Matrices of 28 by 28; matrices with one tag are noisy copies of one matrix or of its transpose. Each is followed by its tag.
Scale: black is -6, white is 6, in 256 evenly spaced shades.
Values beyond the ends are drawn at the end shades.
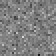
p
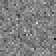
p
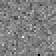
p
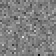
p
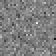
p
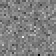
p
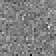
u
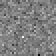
p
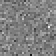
u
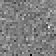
u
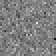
p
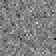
p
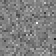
p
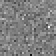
u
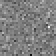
u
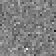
u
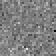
u
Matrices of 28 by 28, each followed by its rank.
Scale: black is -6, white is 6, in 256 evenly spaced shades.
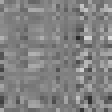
three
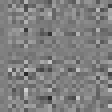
three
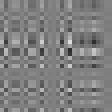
one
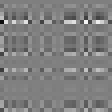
one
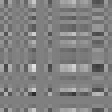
one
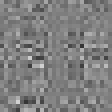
three
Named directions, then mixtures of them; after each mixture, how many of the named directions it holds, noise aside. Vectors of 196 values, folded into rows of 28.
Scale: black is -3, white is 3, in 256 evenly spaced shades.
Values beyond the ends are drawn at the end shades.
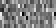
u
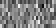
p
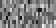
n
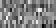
one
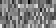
two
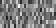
three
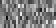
three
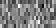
one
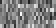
three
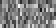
three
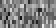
one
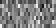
one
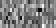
one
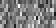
two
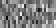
two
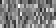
three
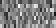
three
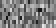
one
